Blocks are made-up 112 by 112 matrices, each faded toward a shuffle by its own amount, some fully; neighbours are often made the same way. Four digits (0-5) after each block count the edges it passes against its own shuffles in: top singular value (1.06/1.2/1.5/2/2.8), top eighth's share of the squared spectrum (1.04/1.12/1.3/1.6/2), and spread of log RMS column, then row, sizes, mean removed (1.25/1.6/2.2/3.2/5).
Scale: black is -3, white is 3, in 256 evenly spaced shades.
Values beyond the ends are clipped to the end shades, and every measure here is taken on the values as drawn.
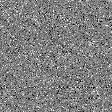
1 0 0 2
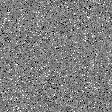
0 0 0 0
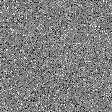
0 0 0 0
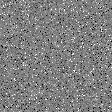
0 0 1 0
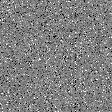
1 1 1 0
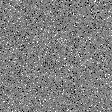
0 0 0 0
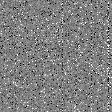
2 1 2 0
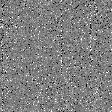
1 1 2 0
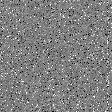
1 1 1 0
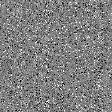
1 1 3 0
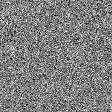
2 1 0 0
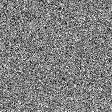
1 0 0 0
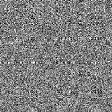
4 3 2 2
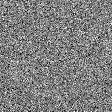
2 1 0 0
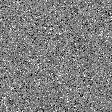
0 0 0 0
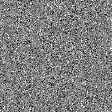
0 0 2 0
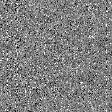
1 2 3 0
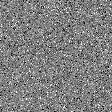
0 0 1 0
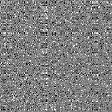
5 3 2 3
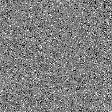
1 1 2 0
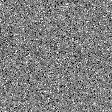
0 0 1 0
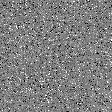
2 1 0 0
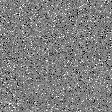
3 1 0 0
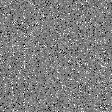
1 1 2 0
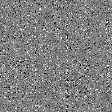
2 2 2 2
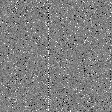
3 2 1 0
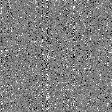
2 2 3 2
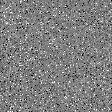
1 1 1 1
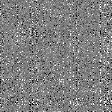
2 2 4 3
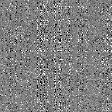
2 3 4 3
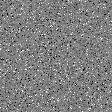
0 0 0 0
